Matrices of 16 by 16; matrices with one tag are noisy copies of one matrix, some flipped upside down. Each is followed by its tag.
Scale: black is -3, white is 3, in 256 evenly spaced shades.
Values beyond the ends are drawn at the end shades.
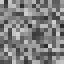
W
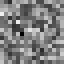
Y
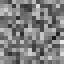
Y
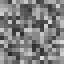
Y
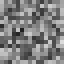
Y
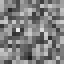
Y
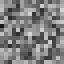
Y
